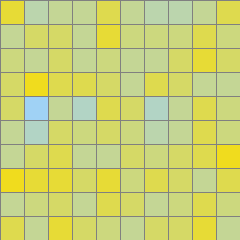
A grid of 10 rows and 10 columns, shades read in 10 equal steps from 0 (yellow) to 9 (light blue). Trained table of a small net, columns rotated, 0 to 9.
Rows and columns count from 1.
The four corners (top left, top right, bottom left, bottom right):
1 2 2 5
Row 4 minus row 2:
-2 -3 -1 -3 2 1 -2 -1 3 1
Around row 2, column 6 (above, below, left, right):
5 5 1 4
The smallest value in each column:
0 0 1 2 1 3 2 3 1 0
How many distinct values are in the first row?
4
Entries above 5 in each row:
3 0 0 0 3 2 0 0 0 0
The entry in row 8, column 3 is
1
